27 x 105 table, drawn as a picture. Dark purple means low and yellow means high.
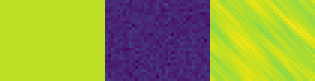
It is made of 1 by 3 panels. Panel 1,1: very high, flat. Panel 1,2: very low, fine-grained, faint in contrast. Panel 1,3: very high, slanting down to the right, faint in contrast.
